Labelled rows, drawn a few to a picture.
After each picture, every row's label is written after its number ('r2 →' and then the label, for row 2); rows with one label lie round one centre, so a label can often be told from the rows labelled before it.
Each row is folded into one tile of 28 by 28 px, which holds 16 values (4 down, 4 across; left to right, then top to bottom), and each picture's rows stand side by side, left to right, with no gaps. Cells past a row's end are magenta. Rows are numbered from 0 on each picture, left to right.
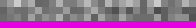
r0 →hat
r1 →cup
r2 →cup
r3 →cup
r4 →hat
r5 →hat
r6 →hat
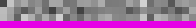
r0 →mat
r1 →cup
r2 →cup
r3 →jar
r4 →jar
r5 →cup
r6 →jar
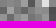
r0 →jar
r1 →hat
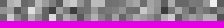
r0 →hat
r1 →mat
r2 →hat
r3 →hat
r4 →jar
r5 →mat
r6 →cup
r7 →hat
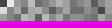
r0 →mat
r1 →cup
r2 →cup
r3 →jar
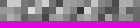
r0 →hat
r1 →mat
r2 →mat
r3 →mat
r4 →hat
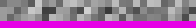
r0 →jar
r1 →mat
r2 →mat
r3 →mat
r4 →cup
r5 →hat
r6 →mat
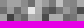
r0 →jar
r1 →mat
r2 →cup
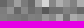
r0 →jar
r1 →hat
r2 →cup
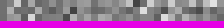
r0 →hat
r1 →cup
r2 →jar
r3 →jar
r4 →hat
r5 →mat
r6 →cup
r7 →hat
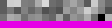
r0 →hat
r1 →hat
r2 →jar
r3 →mat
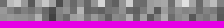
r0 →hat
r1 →hat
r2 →jar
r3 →hat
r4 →hat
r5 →jar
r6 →hat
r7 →hat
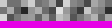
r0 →cup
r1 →cup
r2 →mat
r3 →mat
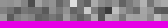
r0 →jar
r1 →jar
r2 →hat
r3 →mat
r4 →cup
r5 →cup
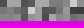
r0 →hat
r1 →mat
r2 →hat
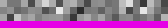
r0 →cup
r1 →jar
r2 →mat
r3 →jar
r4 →hat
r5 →mat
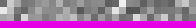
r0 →mat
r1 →jar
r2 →cup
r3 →jar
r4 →mat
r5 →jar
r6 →hat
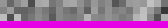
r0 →cup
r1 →hat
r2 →jar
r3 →jar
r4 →jar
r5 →mat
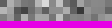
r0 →mat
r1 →hat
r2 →cup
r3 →jar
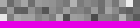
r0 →cup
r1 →jar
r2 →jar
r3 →jar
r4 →hat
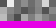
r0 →mat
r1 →hat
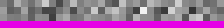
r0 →jar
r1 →hat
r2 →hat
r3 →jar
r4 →mat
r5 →mat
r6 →mat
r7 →cup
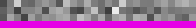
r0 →hat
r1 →jar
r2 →mat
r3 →cup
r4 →mat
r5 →jar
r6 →jar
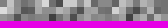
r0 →mat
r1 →hat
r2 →mat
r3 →cup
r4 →mat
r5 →cup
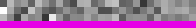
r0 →mat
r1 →mat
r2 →cup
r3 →cup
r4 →cup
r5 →jar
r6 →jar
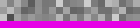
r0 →cup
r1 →jar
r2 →cup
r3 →cup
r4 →cup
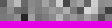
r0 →hat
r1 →jar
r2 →cup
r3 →mat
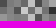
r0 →jar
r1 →cup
